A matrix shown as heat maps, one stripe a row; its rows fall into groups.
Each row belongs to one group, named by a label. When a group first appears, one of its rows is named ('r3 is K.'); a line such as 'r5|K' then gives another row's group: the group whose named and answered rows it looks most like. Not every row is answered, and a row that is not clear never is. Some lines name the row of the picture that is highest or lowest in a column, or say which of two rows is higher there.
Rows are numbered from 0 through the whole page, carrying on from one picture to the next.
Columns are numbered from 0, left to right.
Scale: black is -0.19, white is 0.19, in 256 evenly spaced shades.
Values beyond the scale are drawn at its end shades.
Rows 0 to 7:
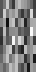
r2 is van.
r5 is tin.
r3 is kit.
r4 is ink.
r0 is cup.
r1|kit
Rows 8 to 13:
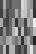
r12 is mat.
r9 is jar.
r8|jar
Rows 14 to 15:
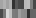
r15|cup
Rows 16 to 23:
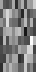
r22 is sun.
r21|jar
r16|van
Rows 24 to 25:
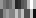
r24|van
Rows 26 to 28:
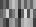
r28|jar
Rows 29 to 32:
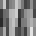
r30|sun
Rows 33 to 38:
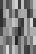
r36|tin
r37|van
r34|cup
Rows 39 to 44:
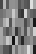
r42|van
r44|jar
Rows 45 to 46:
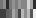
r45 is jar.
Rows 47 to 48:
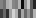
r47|mat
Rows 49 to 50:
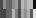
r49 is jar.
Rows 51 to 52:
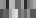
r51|van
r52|sun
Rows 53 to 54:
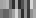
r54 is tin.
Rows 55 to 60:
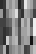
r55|sun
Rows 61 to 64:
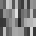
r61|tin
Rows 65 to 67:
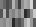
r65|jar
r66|kit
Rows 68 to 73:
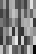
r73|mat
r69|sun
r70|jar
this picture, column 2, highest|73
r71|tin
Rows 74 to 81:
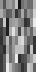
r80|tin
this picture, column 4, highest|77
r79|ink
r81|mat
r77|sun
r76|kit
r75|van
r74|tin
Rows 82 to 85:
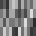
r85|cup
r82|sun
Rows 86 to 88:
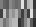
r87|kit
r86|jar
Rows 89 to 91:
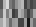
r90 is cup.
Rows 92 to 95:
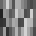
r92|cup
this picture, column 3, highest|92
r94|sun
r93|ink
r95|jar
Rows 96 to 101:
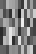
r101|jar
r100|cup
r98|ink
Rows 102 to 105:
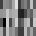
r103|tin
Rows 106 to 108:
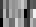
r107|kit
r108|ink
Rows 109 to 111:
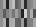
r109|van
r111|van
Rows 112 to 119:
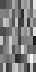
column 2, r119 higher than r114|No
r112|sun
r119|ink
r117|cup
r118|van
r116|mat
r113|tin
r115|sun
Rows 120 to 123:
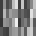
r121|kit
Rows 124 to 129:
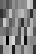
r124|jar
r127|jar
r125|cup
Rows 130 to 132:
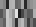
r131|tin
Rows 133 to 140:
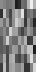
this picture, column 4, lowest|137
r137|cup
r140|kit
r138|jar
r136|mat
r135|ink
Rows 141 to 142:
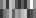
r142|cup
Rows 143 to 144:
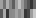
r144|kit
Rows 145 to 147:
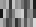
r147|van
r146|ink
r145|ink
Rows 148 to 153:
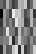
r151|cup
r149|ink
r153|kit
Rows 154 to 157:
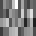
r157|sun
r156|ink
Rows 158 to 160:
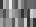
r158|cup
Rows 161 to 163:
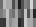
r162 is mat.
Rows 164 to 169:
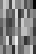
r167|jar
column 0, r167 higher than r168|No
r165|tin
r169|mat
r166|jar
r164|ink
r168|ink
